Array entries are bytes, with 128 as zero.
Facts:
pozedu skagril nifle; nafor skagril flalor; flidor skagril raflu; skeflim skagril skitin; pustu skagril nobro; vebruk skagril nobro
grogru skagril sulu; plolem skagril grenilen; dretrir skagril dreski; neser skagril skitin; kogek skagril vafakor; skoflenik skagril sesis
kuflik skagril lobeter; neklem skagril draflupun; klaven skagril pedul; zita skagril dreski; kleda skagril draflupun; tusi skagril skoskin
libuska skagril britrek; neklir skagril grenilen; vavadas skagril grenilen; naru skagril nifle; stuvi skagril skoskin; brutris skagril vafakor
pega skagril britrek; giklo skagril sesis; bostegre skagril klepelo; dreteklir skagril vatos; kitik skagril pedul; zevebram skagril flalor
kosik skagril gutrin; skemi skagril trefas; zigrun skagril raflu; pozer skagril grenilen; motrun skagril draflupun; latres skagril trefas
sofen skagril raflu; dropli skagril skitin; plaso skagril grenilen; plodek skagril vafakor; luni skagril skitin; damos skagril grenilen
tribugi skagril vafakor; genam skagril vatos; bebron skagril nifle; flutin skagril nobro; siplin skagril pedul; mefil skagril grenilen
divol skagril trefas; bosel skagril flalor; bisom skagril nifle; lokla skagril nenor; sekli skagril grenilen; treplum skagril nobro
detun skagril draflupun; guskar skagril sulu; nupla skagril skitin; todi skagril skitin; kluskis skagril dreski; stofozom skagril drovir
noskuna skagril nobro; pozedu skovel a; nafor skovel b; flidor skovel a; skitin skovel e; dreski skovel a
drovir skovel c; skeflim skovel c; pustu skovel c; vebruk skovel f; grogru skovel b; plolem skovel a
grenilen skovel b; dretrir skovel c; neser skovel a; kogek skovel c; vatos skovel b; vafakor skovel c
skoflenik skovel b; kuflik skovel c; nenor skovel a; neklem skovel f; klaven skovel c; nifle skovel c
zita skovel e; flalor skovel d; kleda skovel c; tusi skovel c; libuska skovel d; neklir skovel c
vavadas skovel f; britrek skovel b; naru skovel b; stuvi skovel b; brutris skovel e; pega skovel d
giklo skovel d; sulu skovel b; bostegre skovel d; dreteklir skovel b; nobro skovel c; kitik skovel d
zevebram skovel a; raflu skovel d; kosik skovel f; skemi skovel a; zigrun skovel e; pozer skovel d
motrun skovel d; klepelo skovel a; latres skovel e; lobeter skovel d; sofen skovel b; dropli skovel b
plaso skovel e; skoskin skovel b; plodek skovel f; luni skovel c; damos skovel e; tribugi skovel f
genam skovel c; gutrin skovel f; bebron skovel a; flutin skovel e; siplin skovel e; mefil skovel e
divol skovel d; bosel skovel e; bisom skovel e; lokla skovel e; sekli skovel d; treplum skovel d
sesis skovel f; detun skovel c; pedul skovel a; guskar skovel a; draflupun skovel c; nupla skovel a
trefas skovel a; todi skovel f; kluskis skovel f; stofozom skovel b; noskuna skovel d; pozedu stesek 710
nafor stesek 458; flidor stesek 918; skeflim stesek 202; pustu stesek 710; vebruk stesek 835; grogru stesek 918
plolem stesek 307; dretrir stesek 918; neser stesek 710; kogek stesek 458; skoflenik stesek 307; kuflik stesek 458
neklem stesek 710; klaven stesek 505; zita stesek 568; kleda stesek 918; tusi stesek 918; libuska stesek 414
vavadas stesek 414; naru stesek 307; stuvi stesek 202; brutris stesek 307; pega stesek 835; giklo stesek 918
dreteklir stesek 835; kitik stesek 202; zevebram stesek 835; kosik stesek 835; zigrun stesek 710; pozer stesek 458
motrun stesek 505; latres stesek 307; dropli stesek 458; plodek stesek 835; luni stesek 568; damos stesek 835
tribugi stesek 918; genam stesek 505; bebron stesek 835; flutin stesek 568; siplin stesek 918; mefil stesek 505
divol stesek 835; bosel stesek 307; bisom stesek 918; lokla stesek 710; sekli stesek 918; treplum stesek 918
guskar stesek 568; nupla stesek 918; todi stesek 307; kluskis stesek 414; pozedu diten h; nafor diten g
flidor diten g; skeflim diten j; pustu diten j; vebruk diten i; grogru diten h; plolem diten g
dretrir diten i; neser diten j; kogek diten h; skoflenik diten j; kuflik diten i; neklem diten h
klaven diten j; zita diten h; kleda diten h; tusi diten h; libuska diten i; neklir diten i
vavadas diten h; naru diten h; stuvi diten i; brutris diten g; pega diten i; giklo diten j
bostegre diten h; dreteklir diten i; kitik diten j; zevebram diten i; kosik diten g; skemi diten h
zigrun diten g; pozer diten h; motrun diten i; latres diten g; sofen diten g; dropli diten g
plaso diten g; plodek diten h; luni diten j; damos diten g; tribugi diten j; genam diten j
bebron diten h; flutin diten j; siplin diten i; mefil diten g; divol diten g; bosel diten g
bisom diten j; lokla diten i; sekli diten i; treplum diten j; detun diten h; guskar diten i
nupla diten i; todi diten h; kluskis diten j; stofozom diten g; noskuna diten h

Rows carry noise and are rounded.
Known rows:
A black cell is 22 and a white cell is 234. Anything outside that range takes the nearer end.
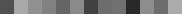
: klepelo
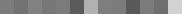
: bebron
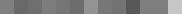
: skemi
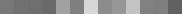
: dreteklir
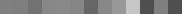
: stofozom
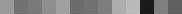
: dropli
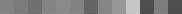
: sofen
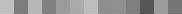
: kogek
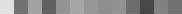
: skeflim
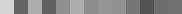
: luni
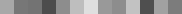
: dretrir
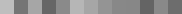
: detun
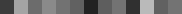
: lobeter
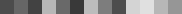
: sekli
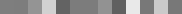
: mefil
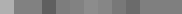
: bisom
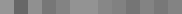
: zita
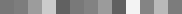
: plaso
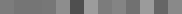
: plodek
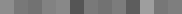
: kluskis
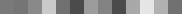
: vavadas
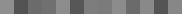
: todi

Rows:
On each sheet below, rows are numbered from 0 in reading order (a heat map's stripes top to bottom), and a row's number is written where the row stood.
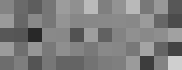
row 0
stuvi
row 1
naru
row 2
motrun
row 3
skoflenik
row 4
flidor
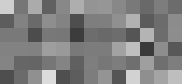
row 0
pustu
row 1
kosik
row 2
giklo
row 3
nafor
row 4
neklem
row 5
plolem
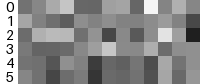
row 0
damos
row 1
grogru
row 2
grenilen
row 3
lokla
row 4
kitik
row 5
treplum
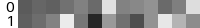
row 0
zevebram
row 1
pozer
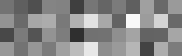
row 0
noskuna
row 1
neklir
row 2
divol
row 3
kuflik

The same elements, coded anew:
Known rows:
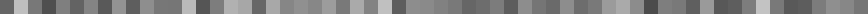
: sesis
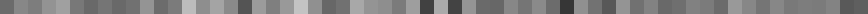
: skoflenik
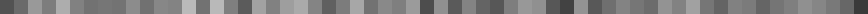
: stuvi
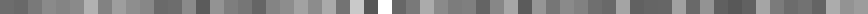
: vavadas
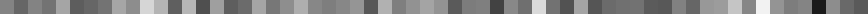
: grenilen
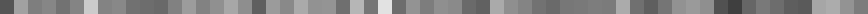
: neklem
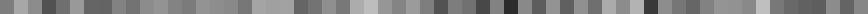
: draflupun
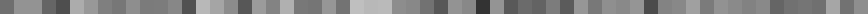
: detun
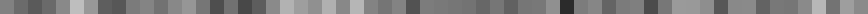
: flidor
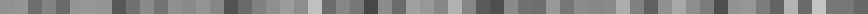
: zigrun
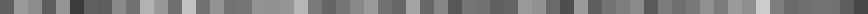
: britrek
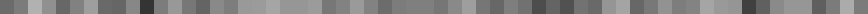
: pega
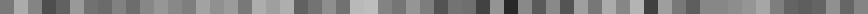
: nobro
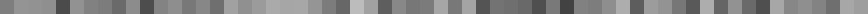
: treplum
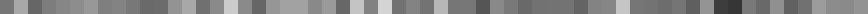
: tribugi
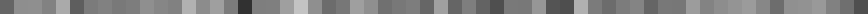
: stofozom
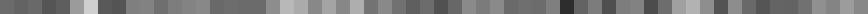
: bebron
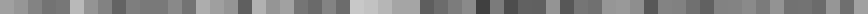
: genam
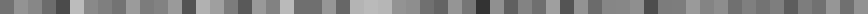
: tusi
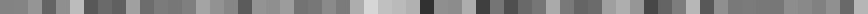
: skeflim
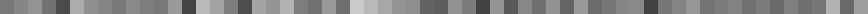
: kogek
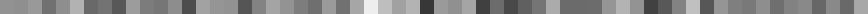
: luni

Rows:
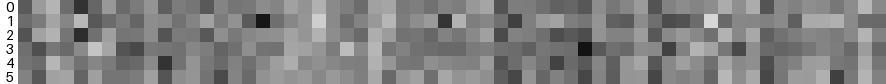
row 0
bostegre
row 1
dropli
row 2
noskuna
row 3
guskar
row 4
libuska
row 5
sekli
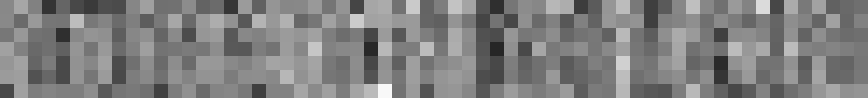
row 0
skitin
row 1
kuflik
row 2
zita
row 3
plaso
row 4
flutin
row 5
bisom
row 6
todi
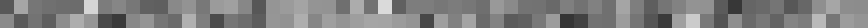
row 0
plodek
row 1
neser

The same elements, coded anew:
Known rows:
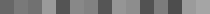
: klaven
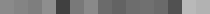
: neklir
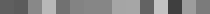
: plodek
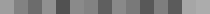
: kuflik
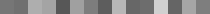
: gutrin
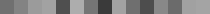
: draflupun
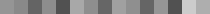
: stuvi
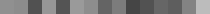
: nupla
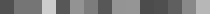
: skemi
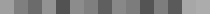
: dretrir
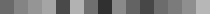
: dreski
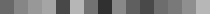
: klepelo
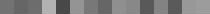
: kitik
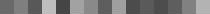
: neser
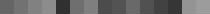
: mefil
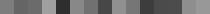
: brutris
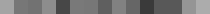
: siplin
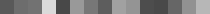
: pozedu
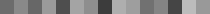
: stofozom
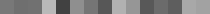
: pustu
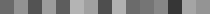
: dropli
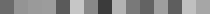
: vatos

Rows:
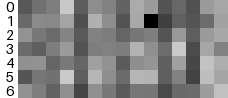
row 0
detun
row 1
skitin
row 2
pega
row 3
kluskis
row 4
dreteklir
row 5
naru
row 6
guskar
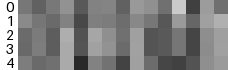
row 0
kosik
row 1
libuska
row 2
skeflim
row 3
luni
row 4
zigrun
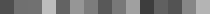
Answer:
bebron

